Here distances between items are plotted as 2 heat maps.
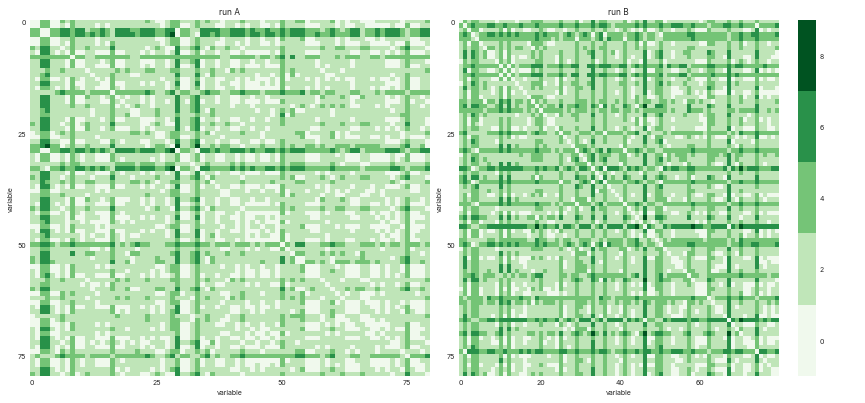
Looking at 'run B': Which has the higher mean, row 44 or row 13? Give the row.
44
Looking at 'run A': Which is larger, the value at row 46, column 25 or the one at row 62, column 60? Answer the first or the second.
the second
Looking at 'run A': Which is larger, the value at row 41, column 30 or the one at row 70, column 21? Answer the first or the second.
the second
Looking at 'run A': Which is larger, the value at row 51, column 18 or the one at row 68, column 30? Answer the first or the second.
the first
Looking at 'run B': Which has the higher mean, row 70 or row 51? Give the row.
70
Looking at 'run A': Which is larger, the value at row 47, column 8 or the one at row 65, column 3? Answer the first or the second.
the second
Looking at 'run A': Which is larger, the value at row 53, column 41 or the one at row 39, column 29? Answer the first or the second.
the second
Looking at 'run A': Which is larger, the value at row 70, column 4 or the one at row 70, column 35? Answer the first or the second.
the second
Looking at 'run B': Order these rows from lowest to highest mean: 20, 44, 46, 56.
56, 44, 20, 46
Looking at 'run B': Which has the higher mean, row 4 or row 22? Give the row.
4
